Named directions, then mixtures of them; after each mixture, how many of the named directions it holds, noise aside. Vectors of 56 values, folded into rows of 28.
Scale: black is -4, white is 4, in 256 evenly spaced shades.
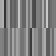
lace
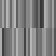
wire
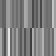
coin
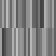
one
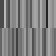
two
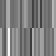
one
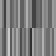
two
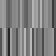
one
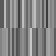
one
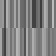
three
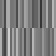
three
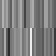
two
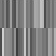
one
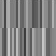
three
